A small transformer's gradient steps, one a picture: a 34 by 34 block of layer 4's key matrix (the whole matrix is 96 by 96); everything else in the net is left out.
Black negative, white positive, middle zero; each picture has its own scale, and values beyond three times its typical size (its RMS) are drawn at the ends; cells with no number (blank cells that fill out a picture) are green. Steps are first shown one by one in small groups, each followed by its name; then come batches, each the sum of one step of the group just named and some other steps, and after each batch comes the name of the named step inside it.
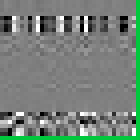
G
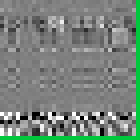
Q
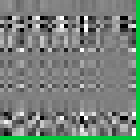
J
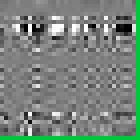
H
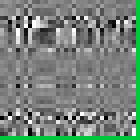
G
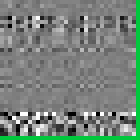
J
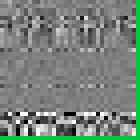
J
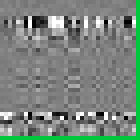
Q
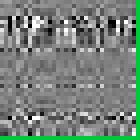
J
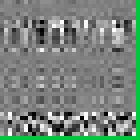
Q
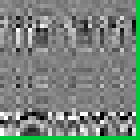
Q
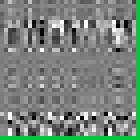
Q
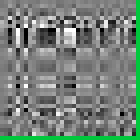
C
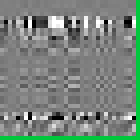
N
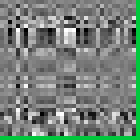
C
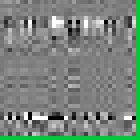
N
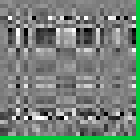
C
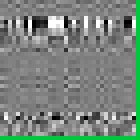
N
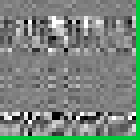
N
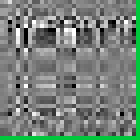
C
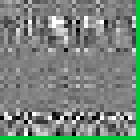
N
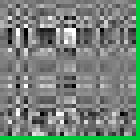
C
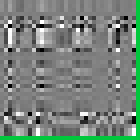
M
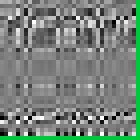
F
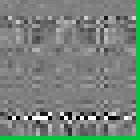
M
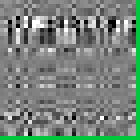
F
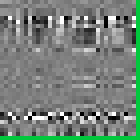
F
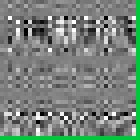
M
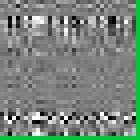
M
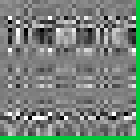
F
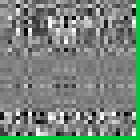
F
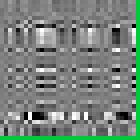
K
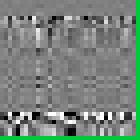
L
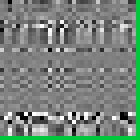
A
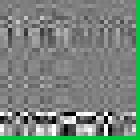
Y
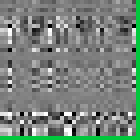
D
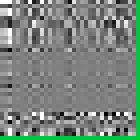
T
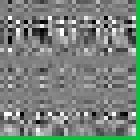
A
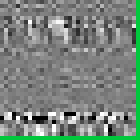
Y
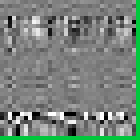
L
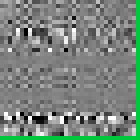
T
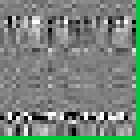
L
